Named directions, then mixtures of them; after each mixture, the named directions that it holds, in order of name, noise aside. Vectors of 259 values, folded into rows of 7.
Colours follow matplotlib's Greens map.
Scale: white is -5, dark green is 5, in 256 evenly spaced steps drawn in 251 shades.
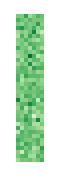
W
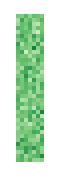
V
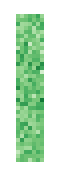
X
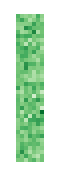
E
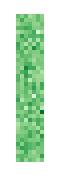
E, V, W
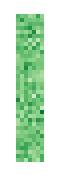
E, V, W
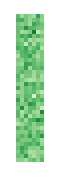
E, W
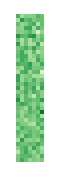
E, V, X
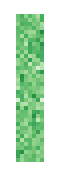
W, X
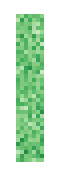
V, X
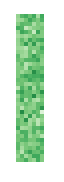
E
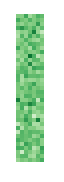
W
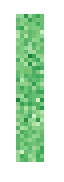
E, W, X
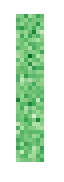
W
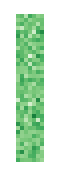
W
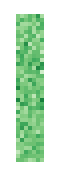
X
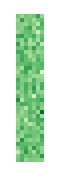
E, V, X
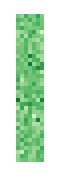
W, X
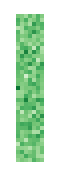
E, V, X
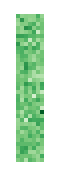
E, V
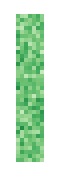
E, W, X
